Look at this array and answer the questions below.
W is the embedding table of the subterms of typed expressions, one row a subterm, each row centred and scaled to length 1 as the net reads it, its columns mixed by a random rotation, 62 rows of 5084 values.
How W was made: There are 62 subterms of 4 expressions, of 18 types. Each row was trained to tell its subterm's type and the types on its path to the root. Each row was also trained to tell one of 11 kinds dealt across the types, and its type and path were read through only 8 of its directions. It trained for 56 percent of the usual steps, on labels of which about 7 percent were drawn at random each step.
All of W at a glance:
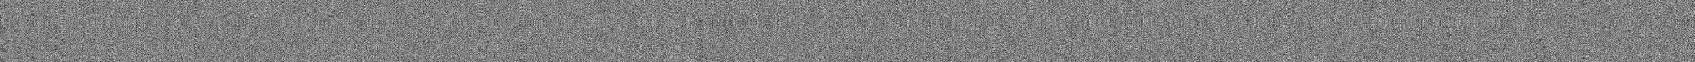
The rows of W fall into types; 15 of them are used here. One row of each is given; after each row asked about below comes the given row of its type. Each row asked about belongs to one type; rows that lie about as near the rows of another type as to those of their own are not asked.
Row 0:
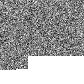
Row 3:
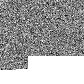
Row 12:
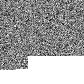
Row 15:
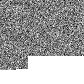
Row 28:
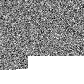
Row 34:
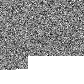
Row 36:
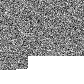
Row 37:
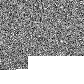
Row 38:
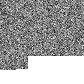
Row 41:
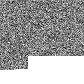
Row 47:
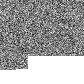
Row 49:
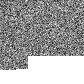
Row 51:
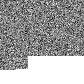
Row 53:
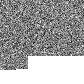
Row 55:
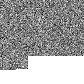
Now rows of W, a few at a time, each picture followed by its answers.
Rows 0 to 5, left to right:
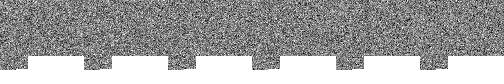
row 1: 34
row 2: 37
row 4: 47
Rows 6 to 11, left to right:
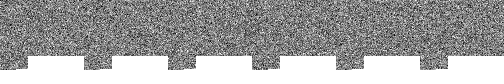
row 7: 34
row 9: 38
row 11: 34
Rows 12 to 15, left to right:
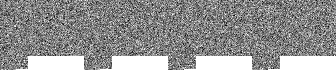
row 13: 41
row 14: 47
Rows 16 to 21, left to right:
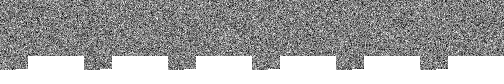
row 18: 38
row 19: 34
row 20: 15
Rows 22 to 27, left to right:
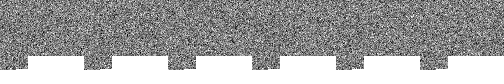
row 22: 15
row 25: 15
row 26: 49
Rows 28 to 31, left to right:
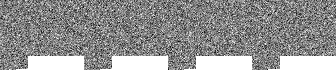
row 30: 37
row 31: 53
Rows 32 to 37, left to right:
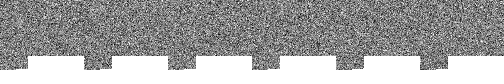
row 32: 37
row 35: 12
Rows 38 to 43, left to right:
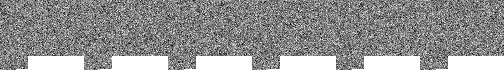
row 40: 3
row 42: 49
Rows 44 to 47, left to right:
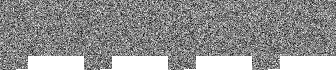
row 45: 15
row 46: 49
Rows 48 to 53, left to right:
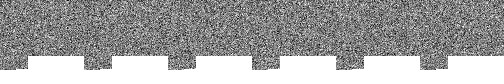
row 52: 41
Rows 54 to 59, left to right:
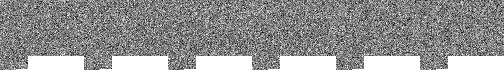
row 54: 41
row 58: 47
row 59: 38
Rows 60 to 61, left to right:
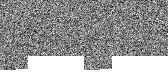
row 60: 53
